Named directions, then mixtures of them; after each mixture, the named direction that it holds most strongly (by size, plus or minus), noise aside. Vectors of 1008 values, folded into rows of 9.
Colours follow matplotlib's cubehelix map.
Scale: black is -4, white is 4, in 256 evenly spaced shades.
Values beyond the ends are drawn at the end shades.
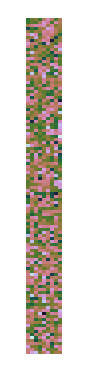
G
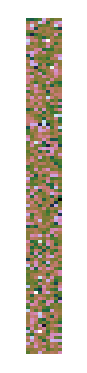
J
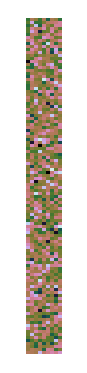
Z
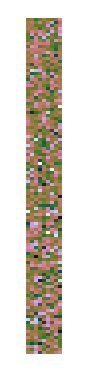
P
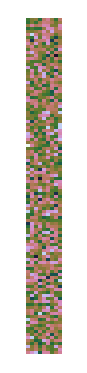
G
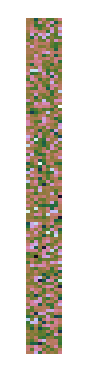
P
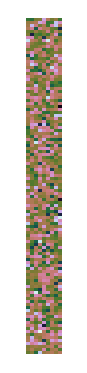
J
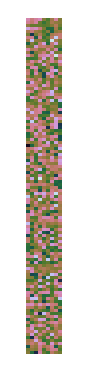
G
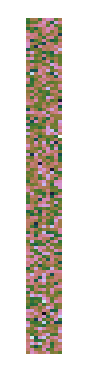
G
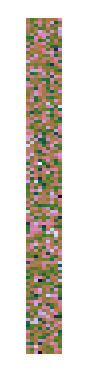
P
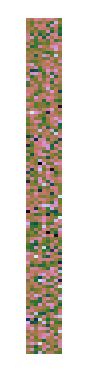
P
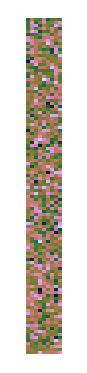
Z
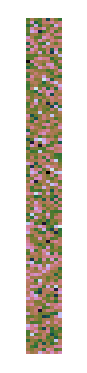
Z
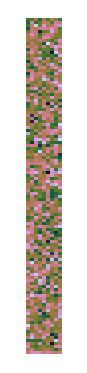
Z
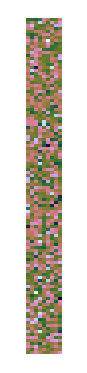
J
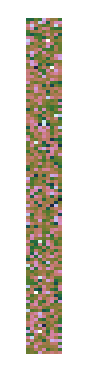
J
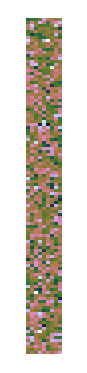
J
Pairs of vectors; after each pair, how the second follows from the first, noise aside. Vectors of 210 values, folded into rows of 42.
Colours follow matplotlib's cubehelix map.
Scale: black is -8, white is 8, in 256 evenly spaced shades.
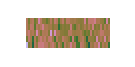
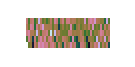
scaled up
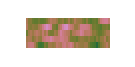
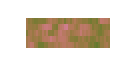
shrunk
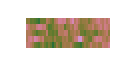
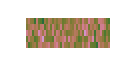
shuffled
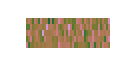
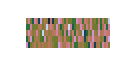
scaled up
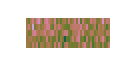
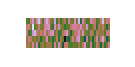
scaled up
